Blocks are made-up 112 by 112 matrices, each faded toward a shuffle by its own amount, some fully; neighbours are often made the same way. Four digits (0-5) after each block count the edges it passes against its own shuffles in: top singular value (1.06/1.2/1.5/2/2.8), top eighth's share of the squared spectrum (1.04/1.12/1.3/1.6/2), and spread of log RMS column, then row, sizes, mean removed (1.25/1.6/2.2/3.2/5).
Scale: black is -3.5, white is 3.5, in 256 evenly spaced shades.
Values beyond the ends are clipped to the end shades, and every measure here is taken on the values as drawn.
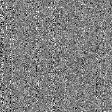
1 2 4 0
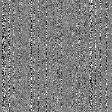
2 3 4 0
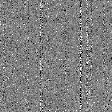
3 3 3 0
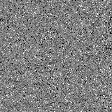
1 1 2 0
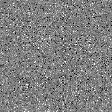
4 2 2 1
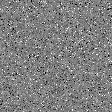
1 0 0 0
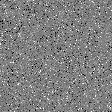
0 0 0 0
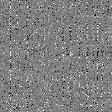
4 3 2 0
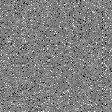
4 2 1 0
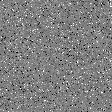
0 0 0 0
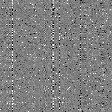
5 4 3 1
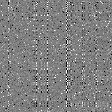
5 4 3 2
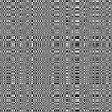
5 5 5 5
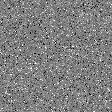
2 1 0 0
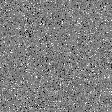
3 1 0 0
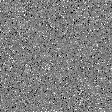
3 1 0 0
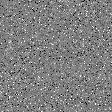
1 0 0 0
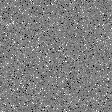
0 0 0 0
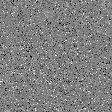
2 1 0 0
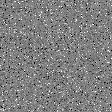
2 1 0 0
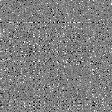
4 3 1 2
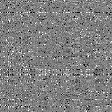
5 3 2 2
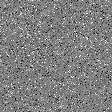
2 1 0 0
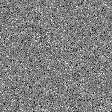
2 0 0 0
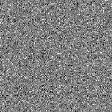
4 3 2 2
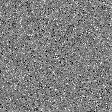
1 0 0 0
